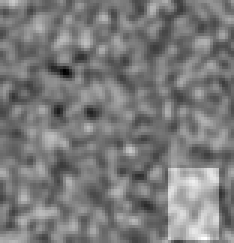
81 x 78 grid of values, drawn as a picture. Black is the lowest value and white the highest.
Grain: blotchy. Ninth with the highest average: bottom right. Odd patch: higher, in the bottom right. Average level on the scale: 50%.
